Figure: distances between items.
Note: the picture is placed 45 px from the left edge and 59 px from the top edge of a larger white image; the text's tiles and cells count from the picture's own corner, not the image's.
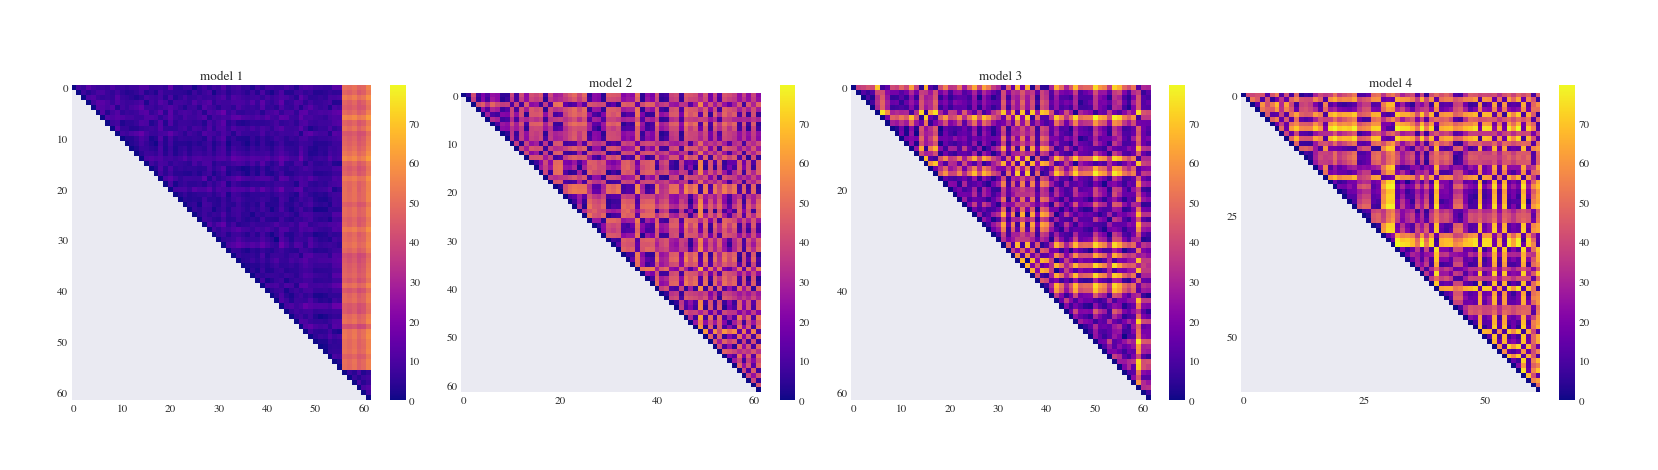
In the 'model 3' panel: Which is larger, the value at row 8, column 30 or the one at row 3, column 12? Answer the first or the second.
the second
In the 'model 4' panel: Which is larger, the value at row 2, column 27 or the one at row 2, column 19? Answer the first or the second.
the second
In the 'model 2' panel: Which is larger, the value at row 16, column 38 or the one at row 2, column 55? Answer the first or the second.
the first
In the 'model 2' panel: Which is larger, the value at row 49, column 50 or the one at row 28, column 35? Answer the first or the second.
the first
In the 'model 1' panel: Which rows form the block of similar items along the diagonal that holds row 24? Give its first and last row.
0 to 55
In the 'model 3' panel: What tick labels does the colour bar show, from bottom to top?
0, 10, 20, 30, 40, 50, 60, 70
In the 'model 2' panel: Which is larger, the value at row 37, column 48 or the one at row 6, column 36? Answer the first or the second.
the second
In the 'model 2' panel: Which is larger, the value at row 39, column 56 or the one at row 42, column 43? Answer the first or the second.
the first
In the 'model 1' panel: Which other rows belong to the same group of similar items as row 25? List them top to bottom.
0, 1, 2, 3, 4, 5, 6, 7, 8, 9, 10, 11, 12, 13, 14, 15, 16, 17, 18, 19, 20, 21, 22, 23, 24, 26, 27, 28, 29, 30, 31, 32, 33, 34, 35, 36, 37, 38, 39, 40, 41, 42, 43, 44, 45, 46, 47, 48, 49, 50, 51, 52, 53, 54, 55
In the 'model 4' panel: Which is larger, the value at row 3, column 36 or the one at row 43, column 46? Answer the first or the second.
the first
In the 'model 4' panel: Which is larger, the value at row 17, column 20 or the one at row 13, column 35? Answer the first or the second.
the first
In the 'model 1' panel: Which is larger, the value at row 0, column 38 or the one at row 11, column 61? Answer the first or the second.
the second
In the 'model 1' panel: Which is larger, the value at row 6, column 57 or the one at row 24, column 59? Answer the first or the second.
the first
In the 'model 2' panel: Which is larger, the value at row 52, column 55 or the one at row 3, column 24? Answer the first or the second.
the second
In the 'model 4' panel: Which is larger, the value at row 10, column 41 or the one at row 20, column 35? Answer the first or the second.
the first
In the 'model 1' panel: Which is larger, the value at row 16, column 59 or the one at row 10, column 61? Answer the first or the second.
the second
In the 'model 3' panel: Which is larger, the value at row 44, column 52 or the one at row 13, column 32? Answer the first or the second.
the first
